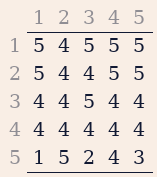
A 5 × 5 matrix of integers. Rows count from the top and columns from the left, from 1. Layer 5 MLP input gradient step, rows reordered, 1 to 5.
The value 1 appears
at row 5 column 1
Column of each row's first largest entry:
1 1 3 1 2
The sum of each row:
24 23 21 20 15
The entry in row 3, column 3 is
5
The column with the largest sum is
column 4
